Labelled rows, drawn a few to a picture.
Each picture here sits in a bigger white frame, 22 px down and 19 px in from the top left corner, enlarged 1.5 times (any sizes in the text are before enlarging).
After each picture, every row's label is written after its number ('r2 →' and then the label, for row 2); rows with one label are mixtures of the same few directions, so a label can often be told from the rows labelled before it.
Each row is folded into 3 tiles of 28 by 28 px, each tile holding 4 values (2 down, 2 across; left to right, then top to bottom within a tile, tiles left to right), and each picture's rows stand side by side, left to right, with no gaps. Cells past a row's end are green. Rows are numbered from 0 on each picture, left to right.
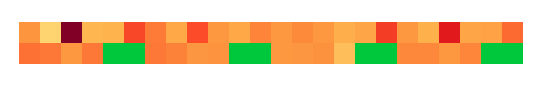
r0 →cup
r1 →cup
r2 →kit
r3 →cup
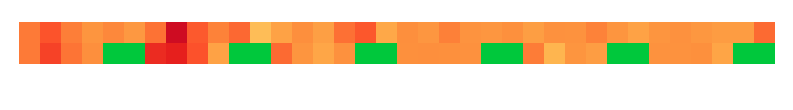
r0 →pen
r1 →pen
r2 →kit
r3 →cup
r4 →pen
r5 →kit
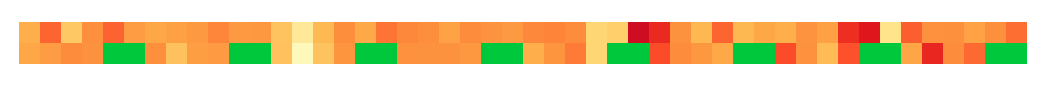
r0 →cup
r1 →pen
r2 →pen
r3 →cup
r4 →kit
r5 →cup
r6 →kit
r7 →pen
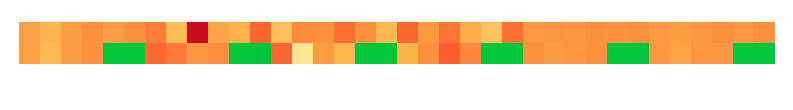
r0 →pen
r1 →cup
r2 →pen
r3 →kit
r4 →pen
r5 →pen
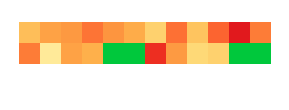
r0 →pen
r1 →kit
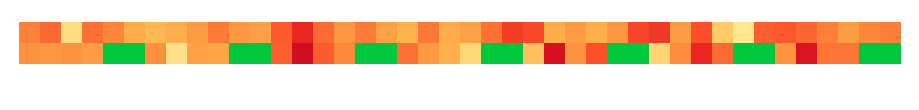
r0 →cup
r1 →pen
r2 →pen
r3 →kit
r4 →pen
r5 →kit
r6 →pen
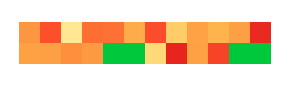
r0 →cup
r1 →pen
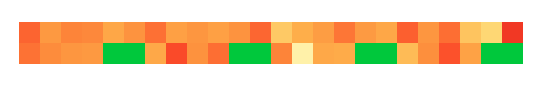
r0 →cup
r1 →pen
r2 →pen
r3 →kit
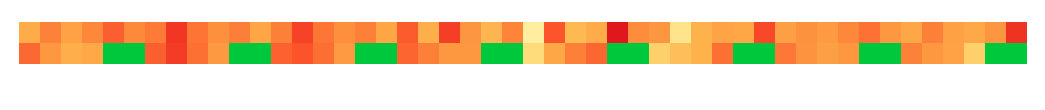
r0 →kit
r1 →pen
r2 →pen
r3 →cup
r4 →cup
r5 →pen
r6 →kit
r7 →kit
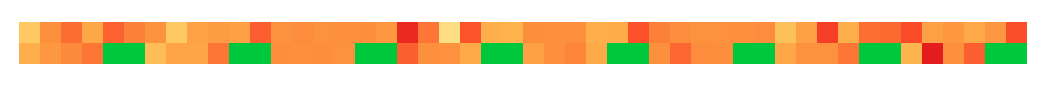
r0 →cup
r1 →pen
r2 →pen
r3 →cup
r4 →kit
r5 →pen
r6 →cup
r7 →pen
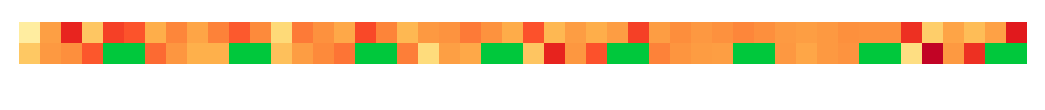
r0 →cup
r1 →kit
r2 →cup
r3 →pen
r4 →pen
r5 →kit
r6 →pen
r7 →pen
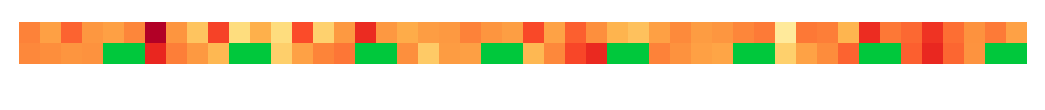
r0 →cup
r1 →cup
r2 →cup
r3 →pen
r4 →kit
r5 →kit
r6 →cup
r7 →pen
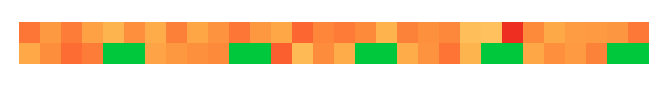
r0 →kit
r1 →cup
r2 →pen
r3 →kit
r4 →pen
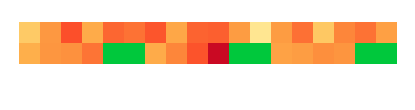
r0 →cup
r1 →kit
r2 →cup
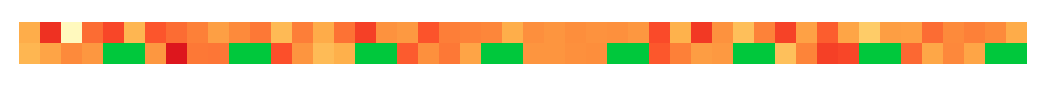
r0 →cup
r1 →pen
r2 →kit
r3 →pen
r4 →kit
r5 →cup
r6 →kit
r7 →pen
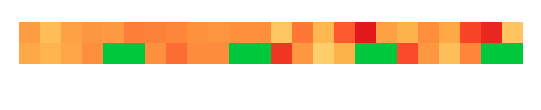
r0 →pen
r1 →pen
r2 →kit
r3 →kit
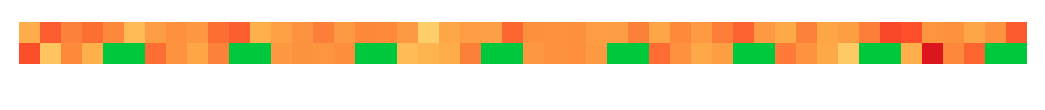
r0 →pen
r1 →kit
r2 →cup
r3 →pen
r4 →kit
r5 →kit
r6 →kit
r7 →pen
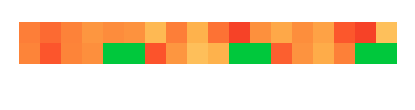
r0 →pen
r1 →kit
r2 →kit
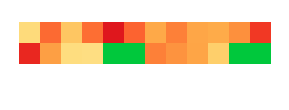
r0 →kit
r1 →kit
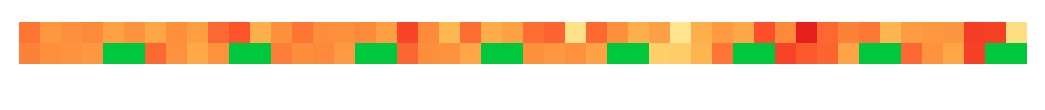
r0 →cup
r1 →kit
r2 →pen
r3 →cup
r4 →cup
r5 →pen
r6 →pen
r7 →kit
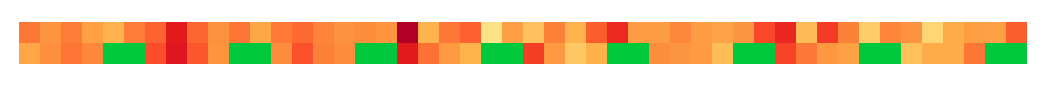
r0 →kit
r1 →pen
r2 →pen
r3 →cup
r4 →kit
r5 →kit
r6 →cup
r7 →pen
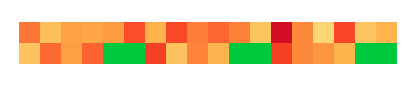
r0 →pen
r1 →pen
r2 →cup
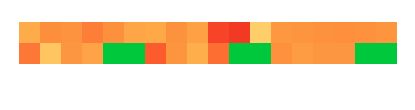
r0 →pen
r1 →kit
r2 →pen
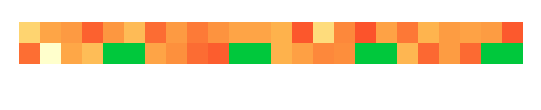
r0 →pen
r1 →kit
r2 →cup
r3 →pen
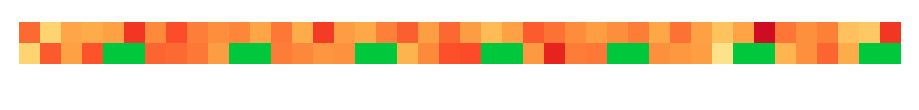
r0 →pen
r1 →pen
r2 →cup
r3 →kit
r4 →pen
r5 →kit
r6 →kit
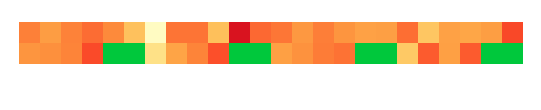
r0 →kit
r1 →cup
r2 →kit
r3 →pen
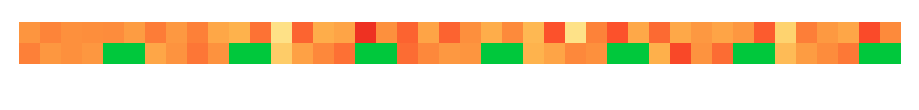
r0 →pen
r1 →kit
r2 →cup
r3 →cup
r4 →cup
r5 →pen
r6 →cup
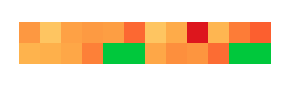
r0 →pen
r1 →cup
